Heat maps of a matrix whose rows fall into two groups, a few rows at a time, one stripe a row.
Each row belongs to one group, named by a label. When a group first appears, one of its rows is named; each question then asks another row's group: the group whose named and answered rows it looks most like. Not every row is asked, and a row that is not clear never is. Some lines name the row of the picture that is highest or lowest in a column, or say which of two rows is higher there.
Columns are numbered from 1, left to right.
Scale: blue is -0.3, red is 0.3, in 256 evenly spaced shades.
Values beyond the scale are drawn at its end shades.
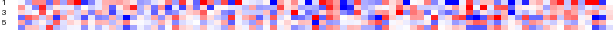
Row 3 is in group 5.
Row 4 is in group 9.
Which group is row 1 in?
5
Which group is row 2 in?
5
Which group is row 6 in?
9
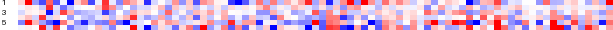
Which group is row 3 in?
9
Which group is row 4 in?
5
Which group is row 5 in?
9
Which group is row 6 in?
5
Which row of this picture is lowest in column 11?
1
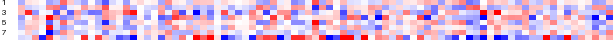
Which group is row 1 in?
9
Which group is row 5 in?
9
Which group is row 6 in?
9
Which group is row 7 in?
9
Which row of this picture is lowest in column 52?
4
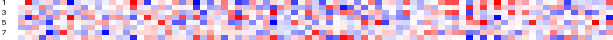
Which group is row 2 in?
5
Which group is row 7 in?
9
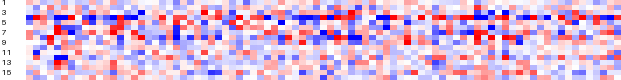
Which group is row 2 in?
5
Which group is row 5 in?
5
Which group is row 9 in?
5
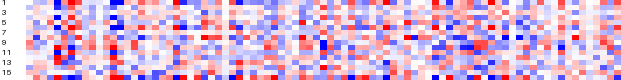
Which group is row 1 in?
9
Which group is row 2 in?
9
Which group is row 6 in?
9
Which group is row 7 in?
9
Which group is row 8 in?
5
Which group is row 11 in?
9
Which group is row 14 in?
9
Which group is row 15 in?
5
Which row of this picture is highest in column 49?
16
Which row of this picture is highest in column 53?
15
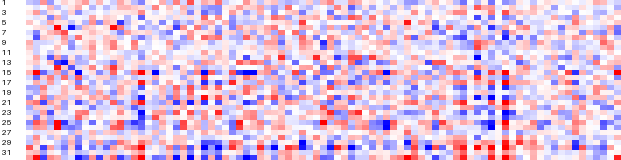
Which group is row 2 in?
5
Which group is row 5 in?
5
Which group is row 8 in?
5
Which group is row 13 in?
9
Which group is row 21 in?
5
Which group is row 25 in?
9
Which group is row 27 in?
5
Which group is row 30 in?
5
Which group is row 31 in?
5
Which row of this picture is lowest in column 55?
29
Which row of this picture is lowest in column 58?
30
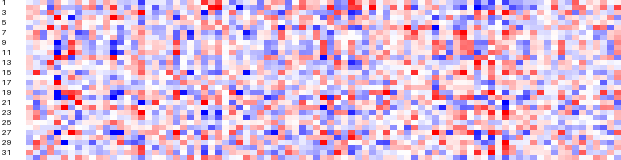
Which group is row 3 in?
5
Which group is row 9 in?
9
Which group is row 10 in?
9
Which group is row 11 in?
9
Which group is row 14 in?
5
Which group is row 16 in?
9
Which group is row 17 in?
9
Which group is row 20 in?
9
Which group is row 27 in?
9
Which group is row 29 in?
9
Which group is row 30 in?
5
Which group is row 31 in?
5
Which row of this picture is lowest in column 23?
19
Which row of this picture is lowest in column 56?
2
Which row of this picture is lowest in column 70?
2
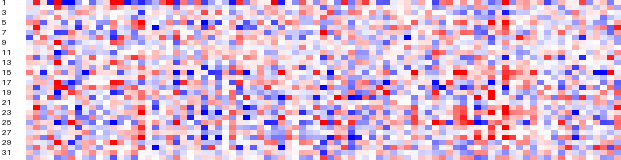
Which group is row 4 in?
9
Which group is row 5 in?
5
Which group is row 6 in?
5
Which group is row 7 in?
9
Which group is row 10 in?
5
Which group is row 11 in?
9
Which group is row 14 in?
5
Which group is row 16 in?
5
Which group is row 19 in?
9
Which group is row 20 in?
5
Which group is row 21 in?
5
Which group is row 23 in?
5
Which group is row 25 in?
9
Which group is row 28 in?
5
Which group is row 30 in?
5
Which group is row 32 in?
9
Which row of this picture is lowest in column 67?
17
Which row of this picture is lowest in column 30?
1
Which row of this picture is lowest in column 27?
15
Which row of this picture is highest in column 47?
25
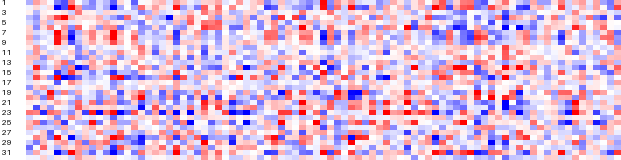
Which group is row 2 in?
9
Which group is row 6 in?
5
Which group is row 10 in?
5
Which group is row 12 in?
5
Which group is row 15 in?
9
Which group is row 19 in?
5
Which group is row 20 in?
5
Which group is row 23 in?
5
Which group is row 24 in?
9
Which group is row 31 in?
9
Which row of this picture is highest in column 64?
31
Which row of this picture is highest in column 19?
22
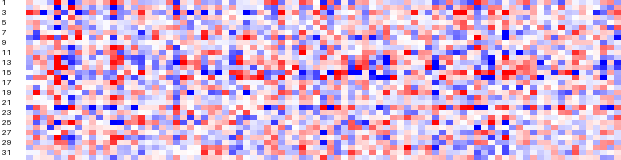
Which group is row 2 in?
9
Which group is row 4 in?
9
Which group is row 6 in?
9
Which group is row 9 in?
9
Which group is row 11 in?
5
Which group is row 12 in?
9
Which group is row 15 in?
5
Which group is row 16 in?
9
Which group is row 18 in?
5
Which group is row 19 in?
5
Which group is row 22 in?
9
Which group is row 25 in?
9
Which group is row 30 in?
5
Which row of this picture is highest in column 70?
15
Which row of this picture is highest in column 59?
25
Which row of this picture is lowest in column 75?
22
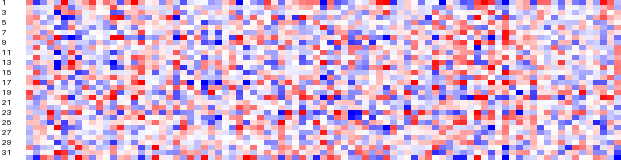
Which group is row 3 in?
9
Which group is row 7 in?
5
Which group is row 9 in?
5
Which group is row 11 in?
9
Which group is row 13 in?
9
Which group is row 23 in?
5
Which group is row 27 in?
9
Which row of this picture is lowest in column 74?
26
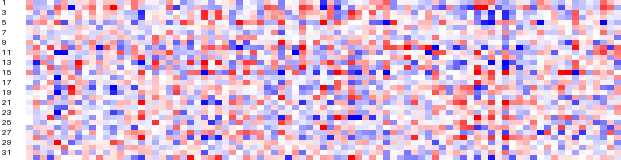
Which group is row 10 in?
5
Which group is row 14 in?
5
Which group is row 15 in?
5
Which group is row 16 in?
9
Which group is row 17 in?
5
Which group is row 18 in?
9
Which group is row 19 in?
9
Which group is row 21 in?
5
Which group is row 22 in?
9
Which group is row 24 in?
5
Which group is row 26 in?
9
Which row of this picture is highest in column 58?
10
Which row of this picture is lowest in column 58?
11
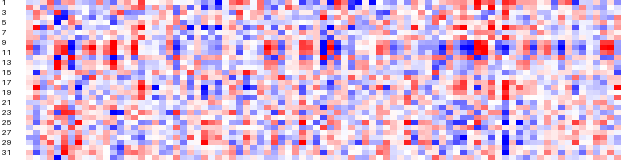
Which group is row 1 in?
5
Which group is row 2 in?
5
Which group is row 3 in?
9
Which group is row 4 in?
9
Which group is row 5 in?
9
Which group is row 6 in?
5
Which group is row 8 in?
5
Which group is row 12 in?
9
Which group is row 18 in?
5
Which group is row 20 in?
5
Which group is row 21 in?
5
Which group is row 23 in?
9
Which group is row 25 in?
5
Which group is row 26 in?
9
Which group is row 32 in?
9
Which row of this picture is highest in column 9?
10
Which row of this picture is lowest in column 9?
16
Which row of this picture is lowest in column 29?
15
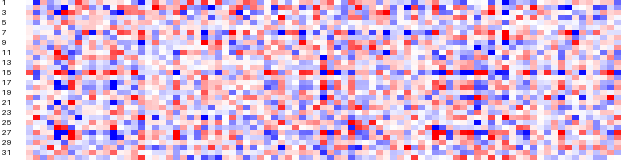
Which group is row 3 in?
9
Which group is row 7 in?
5
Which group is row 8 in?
5
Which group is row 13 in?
9
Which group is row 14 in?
9
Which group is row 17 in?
9
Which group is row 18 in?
9
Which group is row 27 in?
9
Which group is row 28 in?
9
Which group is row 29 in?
9
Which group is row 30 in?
5
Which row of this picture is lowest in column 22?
15
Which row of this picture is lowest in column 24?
32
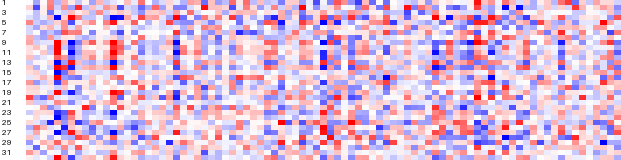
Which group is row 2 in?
5
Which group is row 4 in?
9
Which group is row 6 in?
5
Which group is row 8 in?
5
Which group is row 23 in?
9
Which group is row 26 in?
9
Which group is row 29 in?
9
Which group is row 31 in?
5
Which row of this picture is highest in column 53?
29
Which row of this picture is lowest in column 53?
5
